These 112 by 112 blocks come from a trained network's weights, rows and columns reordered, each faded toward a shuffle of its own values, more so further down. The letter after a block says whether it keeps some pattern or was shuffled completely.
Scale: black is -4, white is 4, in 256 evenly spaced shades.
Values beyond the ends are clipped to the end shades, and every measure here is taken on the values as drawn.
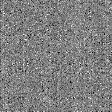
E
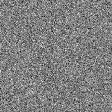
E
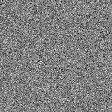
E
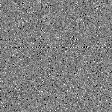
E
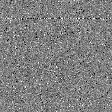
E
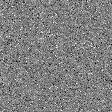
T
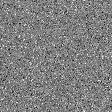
T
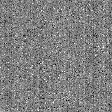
E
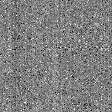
E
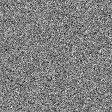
T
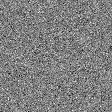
T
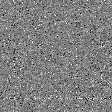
E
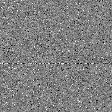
E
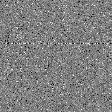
E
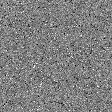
T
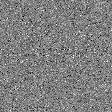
E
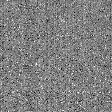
E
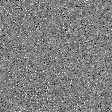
T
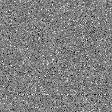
E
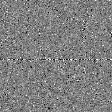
E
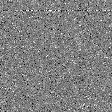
E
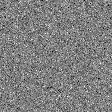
T
